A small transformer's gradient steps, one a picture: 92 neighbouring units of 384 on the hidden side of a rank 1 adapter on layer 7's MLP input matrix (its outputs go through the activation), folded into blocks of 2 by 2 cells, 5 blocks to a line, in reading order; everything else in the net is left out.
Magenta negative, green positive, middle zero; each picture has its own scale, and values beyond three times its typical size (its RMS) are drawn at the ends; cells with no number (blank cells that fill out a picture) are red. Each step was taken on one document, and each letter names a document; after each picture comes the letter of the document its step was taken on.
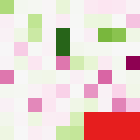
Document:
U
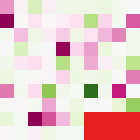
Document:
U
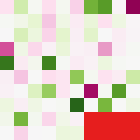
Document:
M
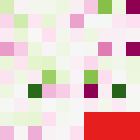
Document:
M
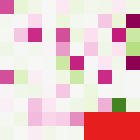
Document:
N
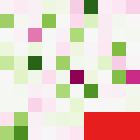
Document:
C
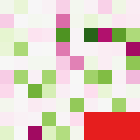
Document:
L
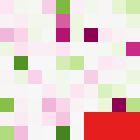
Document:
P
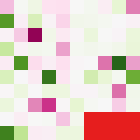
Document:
C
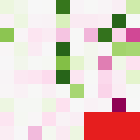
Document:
L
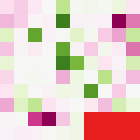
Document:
N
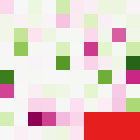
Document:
U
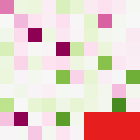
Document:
C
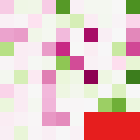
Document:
P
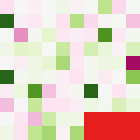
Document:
U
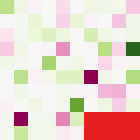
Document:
C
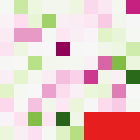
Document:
C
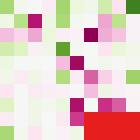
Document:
L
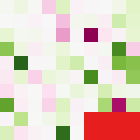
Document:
P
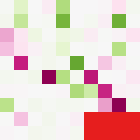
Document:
L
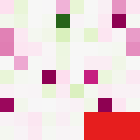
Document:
L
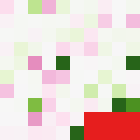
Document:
U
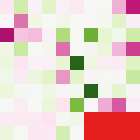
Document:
L
